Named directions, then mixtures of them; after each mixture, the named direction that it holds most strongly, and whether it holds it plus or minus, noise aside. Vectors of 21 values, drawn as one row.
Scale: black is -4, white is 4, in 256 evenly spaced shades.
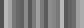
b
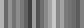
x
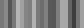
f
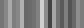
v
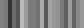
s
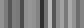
v, minus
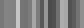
f, plus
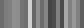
x, minus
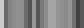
x, plus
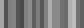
f, minus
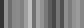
x, minus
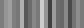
v, plus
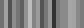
v, minus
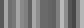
f, plus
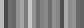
b, minus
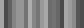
b, minus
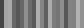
b, plus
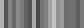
x, plus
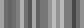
x, plus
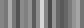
v, plus
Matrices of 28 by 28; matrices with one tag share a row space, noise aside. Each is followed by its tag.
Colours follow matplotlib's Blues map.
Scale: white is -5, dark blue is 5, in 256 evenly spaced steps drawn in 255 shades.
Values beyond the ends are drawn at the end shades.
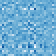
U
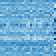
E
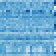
E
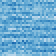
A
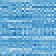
A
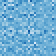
U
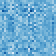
U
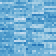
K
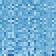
U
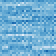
A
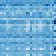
E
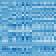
A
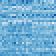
A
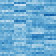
K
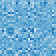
U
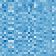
U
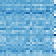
E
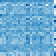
E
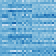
A
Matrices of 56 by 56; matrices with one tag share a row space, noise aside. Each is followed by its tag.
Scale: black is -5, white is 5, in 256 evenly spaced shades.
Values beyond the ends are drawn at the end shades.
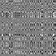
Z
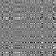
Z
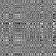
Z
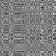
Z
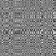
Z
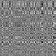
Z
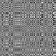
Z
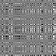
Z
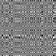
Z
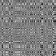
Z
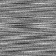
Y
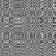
Z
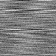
Y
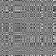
Z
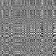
Z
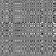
Z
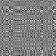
Z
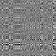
Z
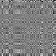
Z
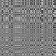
Z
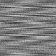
Y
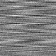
Y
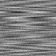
Y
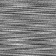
Y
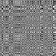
Z
